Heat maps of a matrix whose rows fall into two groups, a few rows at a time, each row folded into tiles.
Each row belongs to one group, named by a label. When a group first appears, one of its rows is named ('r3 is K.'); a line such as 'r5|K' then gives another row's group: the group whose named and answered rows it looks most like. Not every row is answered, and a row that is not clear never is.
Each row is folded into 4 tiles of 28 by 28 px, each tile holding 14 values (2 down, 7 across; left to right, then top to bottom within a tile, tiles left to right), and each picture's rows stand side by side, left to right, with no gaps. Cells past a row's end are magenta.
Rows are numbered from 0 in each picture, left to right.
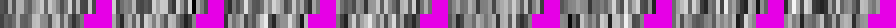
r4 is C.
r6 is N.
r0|C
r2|C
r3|C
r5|C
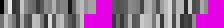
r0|N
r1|C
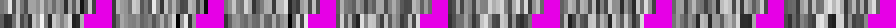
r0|C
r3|N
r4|C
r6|C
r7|C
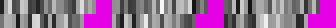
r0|N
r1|C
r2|C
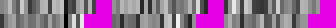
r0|N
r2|N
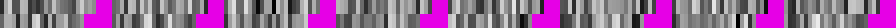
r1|C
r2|N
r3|C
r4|C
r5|C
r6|N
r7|C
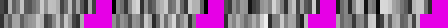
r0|C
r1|N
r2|C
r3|N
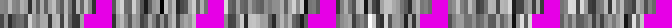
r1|N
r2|C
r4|N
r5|N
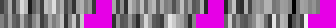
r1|C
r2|N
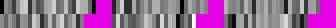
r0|N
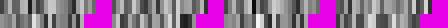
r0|N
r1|C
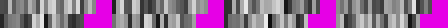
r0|C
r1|N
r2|C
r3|C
